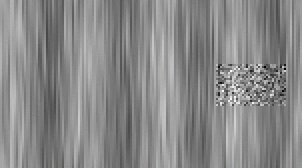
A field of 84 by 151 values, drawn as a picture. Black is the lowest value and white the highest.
Stripes: upright, repeating 4 times. Odd patch: rougher, in the middle right. Roughest part: middle right. Slope: none.
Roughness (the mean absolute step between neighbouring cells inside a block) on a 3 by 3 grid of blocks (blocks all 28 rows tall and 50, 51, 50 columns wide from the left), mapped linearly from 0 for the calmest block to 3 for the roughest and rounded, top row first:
000
003
000
